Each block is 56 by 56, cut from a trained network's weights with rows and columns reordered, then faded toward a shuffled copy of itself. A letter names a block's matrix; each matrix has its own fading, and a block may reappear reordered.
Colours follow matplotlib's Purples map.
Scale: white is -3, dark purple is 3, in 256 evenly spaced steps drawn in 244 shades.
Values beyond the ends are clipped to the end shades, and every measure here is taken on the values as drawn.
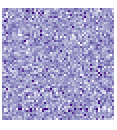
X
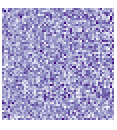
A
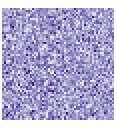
A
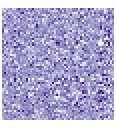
X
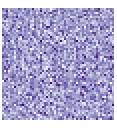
A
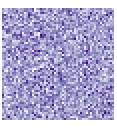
A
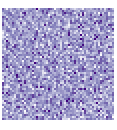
X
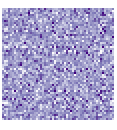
X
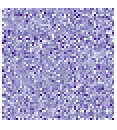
X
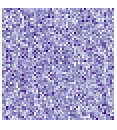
A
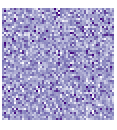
X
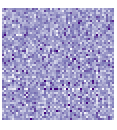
X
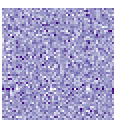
X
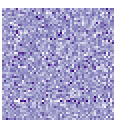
X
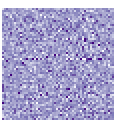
X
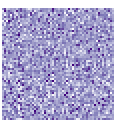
X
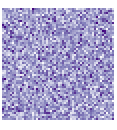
A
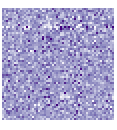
X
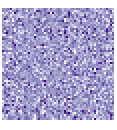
X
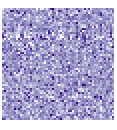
X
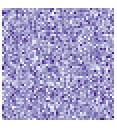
A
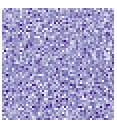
X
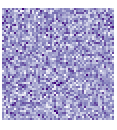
A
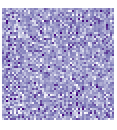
X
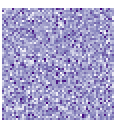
X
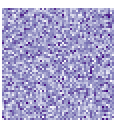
A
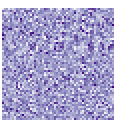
A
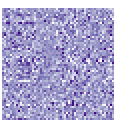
X
